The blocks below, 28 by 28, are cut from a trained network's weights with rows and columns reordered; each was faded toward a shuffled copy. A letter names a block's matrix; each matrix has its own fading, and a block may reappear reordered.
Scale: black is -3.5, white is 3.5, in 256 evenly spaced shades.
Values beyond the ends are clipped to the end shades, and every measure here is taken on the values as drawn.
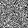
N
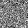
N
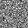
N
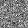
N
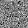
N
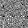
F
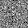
N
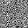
F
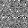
F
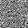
N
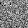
F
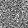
N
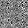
F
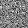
N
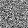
N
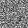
F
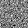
F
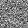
N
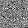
F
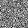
N
